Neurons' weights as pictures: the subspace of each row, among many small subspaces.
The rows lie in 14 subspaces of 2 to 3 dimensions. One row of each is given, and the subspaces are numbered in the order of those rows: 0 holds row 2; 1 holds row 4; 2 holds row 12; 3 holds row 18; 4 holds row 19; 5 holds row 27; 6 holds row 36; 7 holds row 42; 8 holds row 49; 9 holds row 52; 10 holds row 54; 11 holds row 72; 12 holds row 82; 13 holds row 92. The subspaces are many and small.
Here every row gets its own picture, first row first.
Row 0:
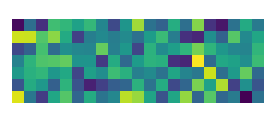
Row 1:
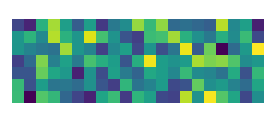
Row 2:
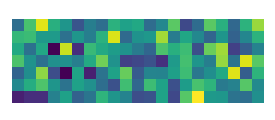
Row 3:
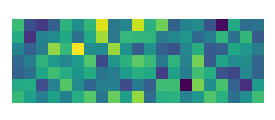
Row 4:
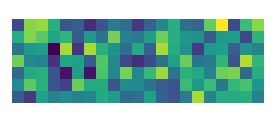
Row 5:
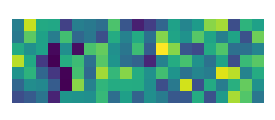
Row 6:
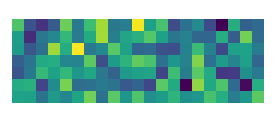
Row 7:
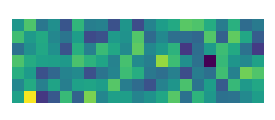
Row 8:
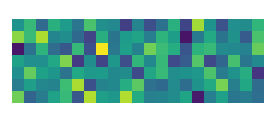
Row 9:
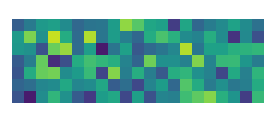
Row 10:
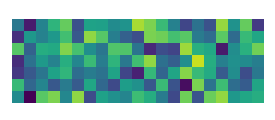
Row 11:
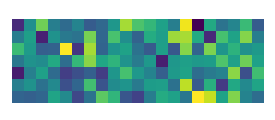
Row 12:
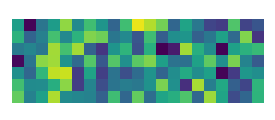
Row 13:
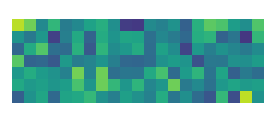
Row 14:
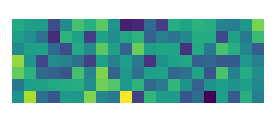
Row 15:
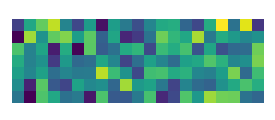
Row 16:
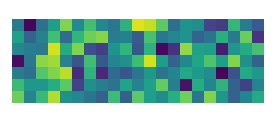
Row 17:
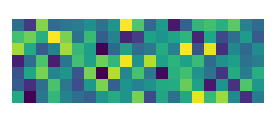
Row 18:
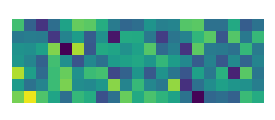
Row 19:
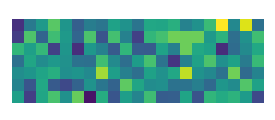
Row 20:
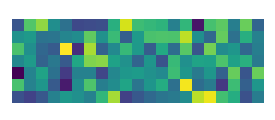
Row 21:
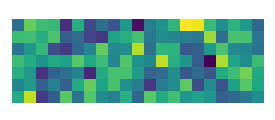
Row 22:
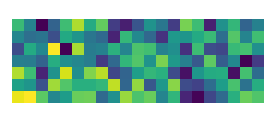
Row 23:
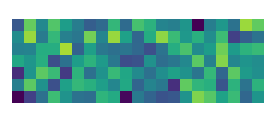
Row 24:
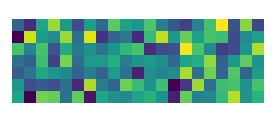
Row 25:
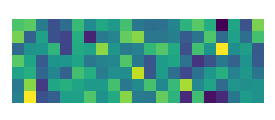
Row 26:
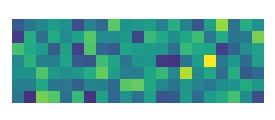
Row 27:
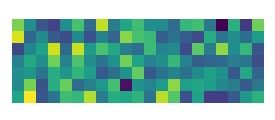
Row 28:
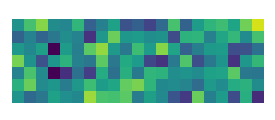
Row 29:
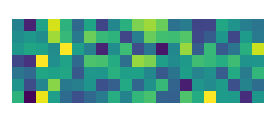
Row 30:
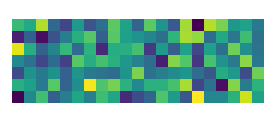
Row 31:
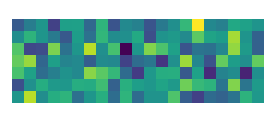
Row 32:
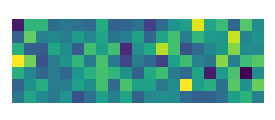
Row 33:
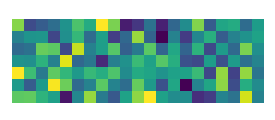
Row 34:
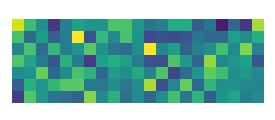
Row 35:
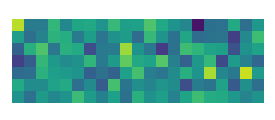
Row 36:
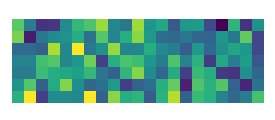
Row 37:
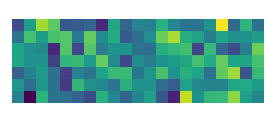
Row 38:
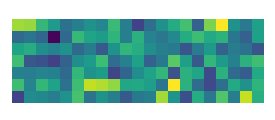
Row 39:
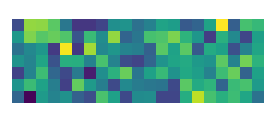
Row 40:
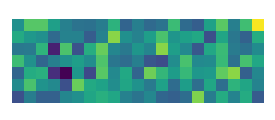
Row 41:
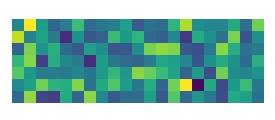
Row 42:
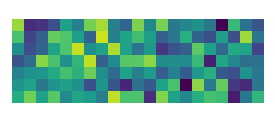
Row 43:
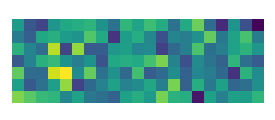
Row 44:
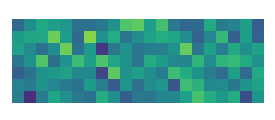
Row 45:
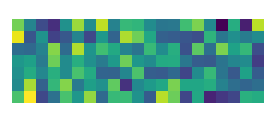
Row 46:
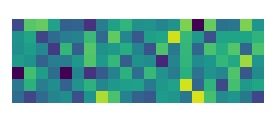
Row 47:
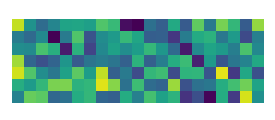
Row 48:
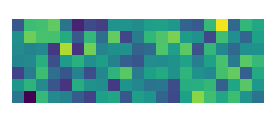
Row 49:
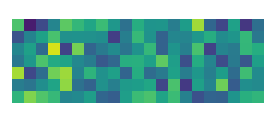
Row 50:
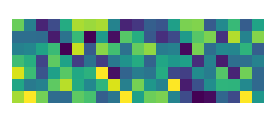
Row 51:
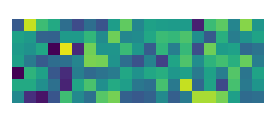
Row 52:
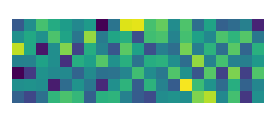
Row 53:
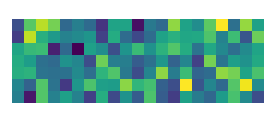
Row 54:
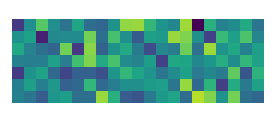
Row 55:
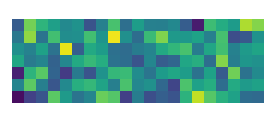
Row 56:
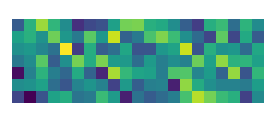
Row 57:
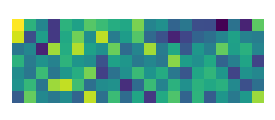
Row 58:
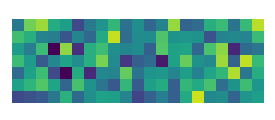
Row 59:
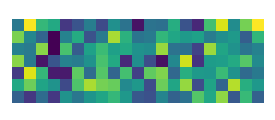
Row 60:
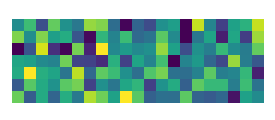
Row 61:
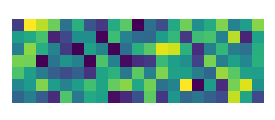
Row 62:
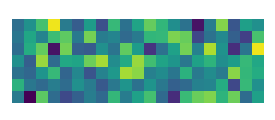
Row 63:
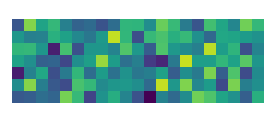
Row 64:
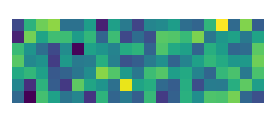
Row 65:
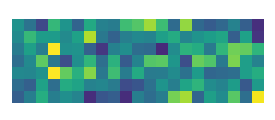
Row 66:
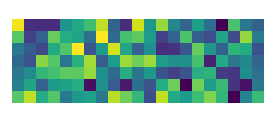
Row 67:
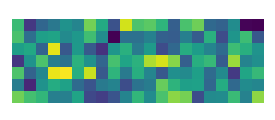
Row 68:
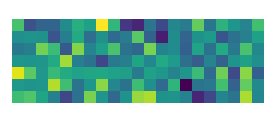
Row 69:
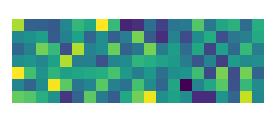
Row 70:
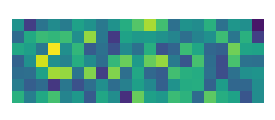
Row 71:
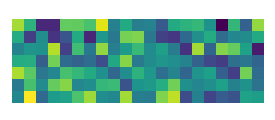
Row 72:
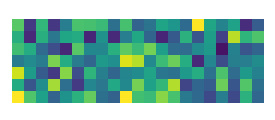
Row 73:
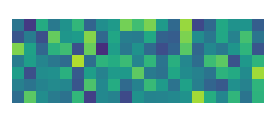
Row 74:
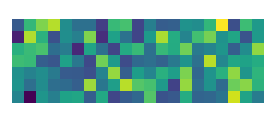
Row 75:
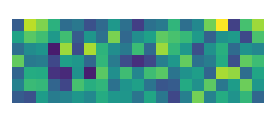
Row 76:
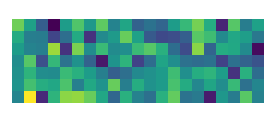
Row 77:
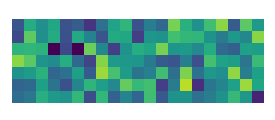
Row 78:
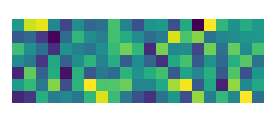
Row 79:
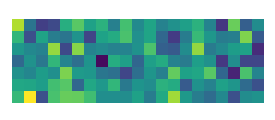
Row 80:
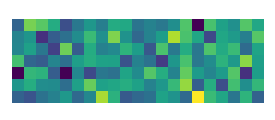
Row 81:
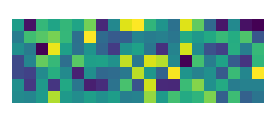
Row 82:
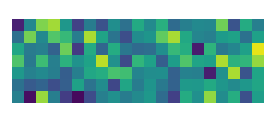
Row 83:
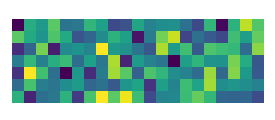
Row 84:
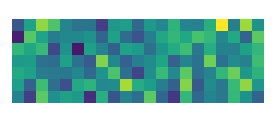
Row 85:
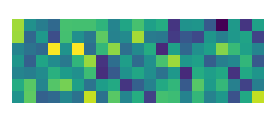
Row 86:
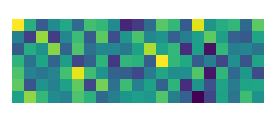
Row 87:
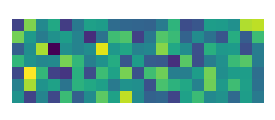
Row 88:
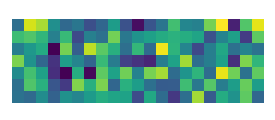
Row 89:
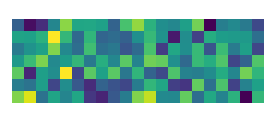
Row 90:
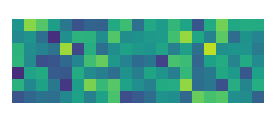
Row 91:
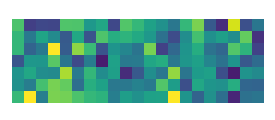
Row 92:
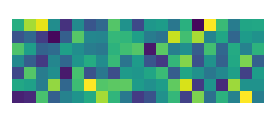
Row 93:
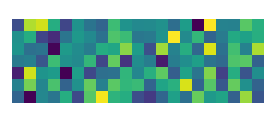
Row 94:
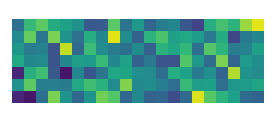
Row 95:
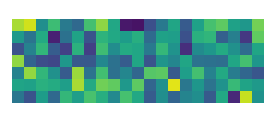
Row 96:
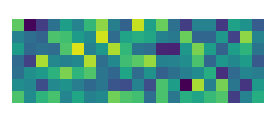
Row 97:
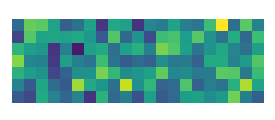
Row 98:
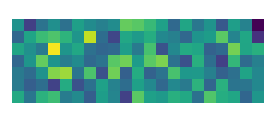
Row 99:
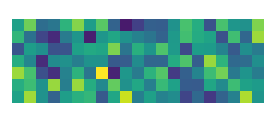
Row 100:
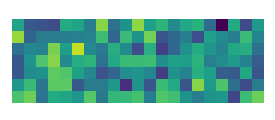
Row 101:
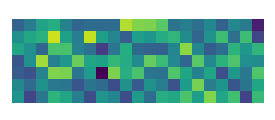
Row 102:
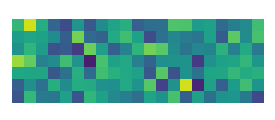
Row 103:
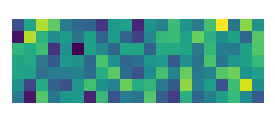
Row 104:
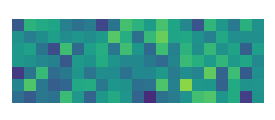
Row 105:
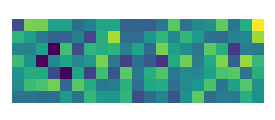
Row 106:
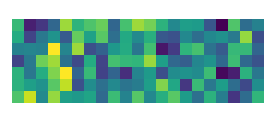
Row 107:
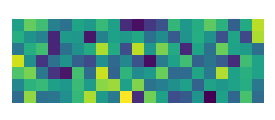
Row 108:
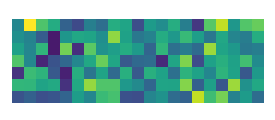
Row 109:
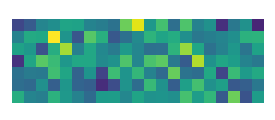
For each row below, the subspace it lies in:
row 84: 6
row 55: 11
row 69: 9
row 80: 10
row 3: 6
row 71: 2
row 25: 5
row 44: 3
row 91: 12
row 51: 8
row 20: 8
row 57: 4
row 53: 6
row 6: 6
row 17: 11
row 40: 3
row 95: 10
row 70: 0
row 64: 5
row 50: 3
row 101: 3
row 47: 8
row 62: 12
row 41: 7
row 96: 7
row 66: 7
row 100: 5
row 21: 4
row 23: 11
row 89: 13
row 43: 3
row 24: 7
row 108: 8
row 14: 1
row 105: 0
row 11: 10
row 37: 2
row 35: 12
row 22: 0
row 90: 8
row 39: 1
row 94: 11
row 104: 9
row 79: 12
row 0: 13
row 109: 8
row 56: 3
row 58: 0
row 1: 2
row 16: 2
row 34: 4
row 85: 4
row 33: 9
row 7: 4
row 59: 8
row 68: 9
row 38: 10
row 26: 4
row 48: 1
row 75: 1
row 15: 5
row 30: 13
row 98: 0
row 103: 6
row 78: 13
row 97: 5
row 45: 5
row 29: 12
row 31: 12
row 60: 10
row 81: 9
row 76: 12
